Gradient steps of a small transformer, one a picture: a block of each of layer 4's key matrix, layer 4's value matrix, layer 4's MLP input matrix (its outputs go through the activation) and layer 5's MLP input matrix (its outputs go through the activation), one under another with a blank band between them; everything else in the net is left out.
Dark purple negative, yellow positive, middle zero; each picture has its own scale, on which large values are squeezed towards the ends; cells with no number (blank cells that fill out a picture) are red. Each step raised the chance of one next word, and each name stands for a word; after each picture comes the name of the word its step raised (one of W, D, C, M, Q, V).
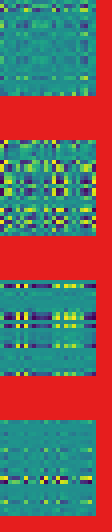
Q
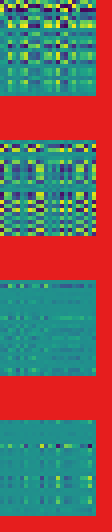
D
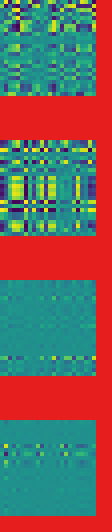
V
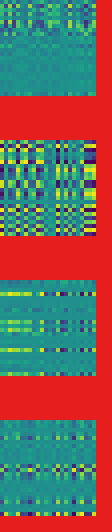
D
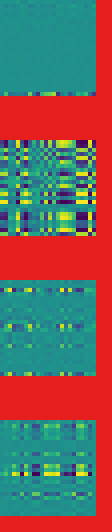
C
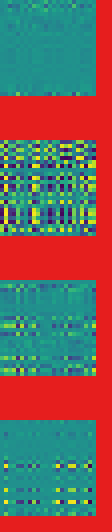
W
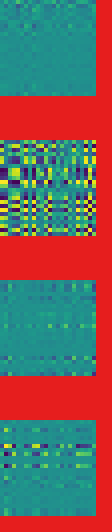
D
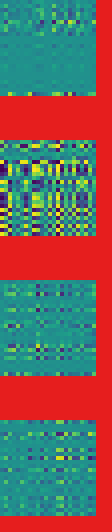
D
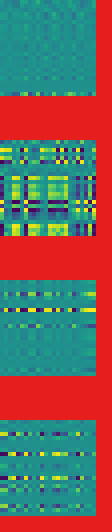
V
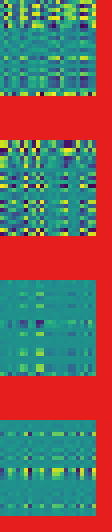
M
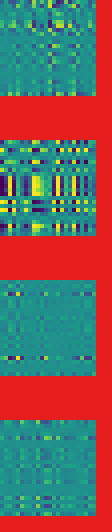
V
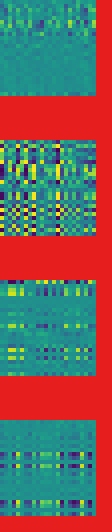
D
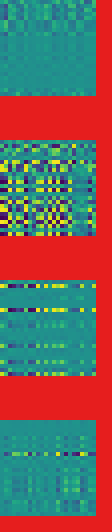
Q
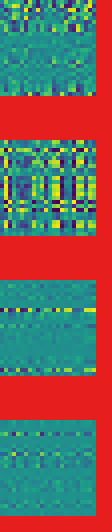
V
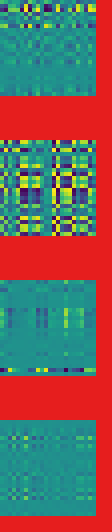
M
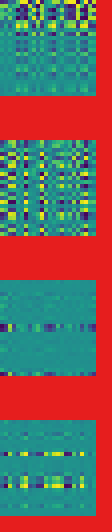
C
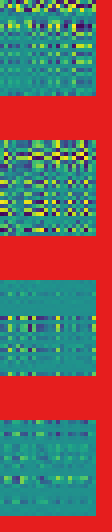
C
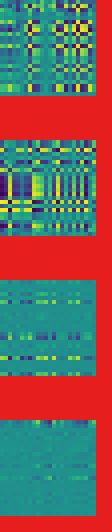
V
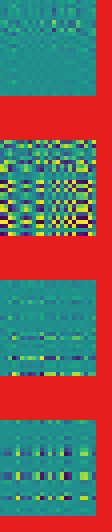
Q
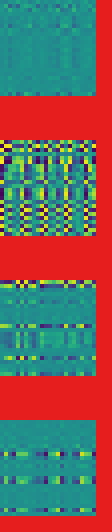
D
